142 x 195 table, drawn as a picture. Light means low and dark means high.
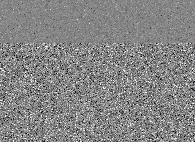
Odd rows or columns: none. Slope: none. Mirror symmetry: none. Grain: fine. Stripes: none. Histogram: heavy tails on both sides. Seam: horizontal, 30% of the way down, the top part calmer.
